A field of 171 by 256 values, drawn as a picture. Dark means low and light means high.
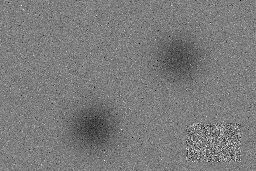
There is no overall slope. In the bottom right lies a patch that is rougher than the rest. Two dips sink into the field. Values change most from cell to cell in the bottom right. The halves do not mirror each other.
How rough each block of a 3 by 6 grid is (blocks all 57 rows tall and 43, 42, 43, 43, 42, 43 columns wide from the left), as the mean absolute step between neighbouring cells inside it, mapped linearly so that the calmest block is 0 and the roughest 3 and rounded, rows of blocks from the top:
000000
000000
000033
